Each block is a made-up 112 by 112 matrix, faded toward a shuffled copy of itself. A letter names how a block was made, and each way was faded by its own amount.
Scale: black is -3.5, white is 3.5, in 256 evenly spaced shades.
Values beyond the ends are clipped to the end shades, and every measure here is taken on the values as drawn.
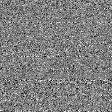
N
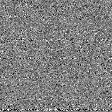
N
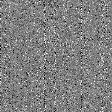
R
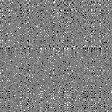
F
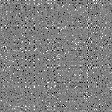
F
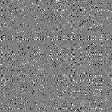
F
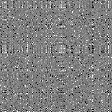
F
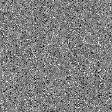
R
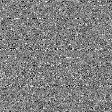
N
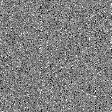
R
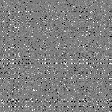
F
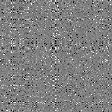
F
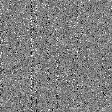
R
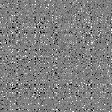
F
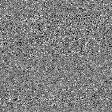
N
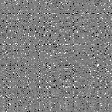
F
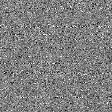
N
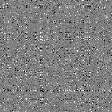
F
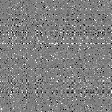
F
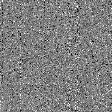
R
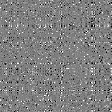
F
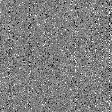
R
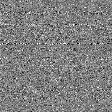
N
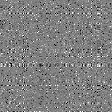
F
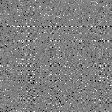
F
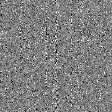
R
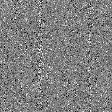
R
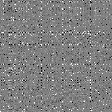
F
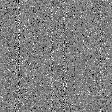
R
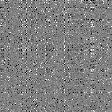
F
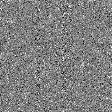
R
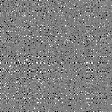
F
